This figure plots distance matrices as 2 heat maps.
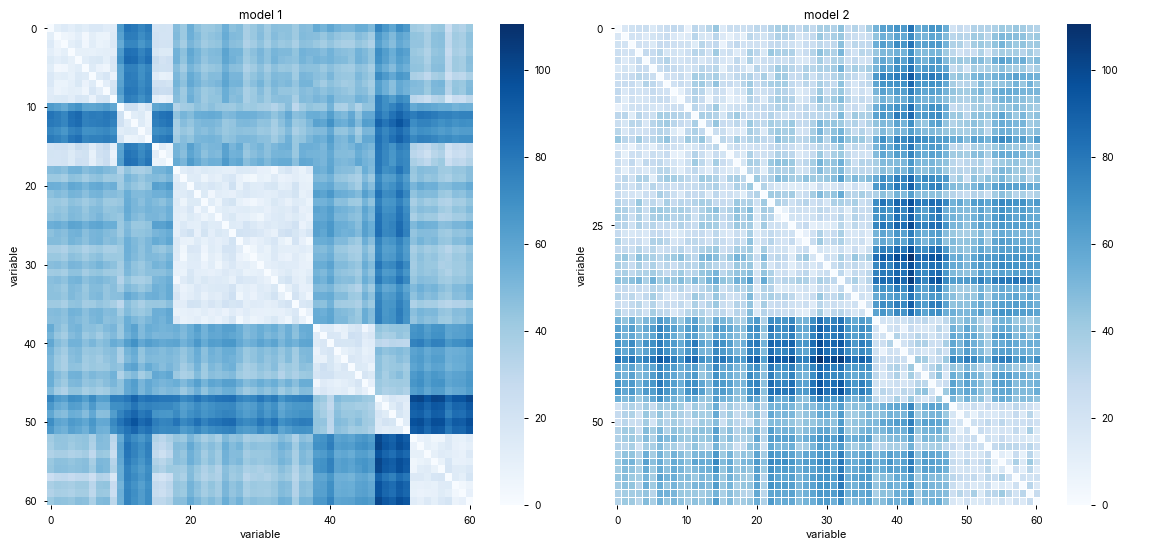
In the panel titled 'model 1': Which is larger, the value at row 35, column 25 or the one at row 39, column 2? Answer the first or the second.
the second
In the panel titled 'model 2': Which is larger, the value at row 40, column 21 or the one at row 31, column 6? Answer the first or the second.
the first
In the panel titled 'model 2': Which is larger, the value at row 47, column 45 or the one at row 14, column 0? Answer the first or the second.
the second
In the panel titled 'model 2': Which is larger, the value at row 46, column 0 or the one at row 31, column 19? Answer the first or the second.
the first
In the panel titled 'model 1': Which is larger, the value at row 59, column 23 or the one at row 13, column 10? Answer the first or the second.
the first
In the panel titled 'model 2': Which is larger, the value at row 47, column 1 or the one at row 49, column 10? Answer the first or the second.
the first
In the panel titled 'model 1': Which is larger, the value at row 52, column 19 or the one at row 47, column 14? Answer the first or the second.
the second
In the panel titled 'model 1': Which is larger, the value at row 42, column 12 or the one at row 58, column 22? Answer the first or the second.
the first
